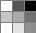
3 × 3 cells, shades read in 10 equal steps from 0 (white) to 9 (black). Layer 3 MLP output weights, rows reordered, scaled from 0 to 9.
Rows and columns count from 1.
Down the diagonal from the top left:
0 3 4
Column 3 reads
9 5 4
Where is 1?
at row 3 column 2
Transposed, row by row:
0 2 0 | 6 3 1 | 9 5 4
